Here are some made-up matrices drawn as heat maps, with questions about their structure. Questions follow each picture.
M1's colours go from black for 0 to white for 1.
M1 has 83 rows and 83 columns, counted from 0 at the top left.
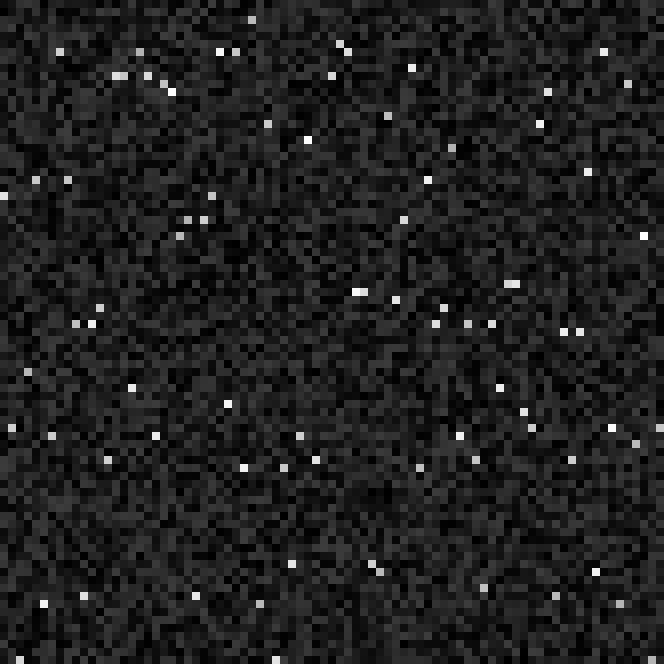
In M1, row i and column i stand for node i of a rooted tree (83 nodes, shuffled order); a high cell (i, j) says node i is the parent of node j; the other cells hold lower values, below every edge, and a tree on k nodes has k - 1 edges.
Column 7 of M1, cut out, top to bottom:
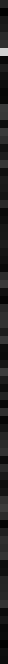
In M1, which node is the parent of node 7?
6
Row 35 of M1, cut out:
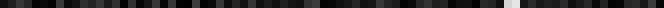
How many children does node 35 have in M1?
2
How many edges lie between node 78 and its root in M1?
6
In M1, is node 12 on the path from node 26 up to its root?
no
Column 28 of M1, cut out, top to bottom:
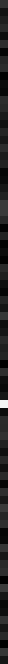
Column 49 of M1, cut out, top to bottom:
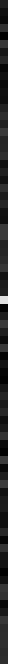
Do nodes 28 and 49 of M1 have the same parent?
no
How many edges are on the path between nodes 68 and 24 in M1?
7
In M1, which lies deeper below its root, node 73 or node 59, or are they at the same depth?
the same depth
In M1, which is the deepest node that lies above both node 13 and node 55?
54
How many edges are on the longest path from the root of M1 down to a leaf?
8
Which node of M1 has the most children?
6
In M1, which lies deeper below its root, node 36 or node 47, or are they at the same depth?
the same depth
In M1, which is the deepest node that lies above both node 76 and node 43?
6
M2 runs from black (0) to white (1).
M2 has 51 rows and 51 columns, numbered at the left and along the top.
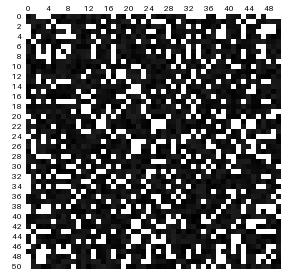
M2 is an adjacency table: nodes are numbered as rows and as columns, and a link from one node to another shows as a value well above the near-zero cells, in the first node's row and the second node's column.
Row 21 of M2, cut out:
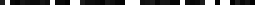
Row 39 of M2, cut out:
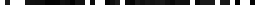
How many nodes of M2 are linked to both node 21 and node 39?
0
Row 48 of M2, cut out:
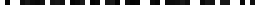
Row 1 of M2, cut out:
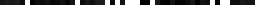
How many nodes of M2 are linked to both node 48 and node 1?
0
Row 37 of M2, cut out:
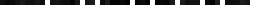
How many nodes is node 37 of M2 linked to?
9
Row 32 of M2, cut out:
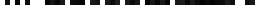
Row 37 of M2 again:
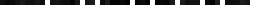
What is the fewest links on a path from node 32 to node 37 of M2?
3
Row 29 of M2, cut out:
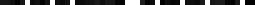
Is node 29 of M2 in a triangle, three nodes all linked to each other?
yes
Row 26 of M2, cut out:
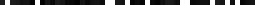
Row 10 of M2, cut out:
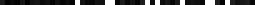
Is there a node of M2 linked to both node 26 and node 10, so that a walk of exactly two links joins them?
yes
